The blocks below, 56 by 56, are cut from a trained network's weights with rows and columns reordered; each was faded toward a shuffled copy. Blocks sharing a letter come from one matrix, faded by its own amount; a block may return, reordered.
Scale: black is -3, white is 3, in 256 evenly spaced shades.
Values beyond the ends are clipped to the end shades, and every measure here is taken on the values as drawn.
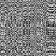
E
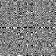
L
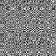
E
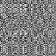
E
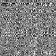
L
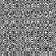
E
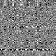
L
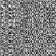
E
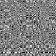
L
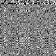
L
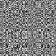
E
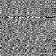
L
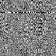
L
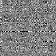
L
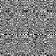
L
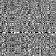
L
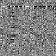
L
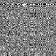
L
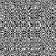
E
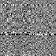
L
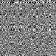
L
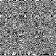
L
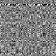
L
